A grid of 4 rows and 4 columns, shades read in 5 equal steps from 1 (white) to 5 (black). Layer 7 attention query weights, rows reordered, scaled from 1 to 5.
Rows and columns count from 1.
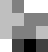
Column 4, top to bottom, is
1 3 2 4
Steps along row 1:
up down same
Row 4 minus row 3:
-1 1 2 2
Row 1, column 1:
2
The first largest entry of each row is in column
2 3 2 3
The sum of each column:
7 12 12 10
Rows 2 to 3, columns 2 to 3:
2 3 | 3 3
